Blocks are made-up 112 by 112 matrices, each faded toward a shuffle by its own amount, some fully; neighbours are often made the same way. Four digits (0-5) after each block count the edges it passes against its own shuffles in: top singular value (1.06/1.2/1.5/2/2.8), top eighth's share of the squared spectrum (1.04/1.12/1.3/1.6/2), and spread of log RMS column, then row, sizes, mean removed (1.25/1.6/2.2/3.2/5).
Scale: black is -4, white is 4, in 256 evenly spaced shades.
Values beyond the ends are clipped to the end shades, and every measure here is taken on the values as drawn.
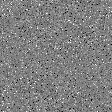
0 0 0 0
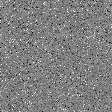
0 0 0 0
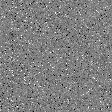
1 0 0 0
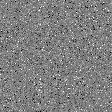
2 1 0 0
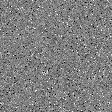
0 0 0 0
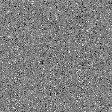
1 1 2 0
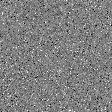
0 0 0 0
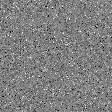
0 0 0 0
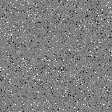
2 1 0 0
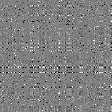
5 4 2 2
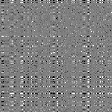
5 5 3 4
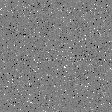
3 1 0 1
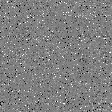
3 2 1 1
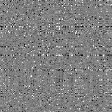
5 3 2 2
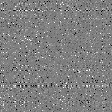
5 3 2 2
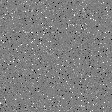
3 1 0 0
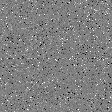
3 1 0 1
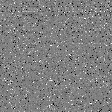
3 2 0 1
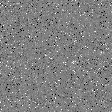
3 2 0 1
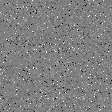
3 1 0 0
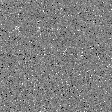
2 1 0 0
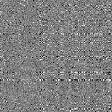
5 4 3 3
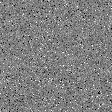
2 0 0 0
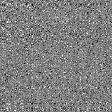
4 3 1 2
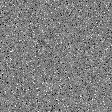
0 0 0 0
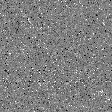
3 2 0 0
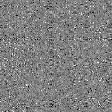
4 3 2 2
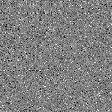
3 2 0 1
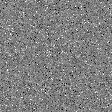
2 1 0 0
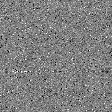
3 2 0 1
